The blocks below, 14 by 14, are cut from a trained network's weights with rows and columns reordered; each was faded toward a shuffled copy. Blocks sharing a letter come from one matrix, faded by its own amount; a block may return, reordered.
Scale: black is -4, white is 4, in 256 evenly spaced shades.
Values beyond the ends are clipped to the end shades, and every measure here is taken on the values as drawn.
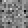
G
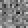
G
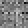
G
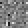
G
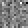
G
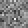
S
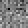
G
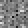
G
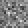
S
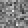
S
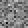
S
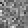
S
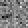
G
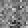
G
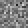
S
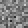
S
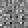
G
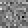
G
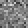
S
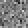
S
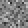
S
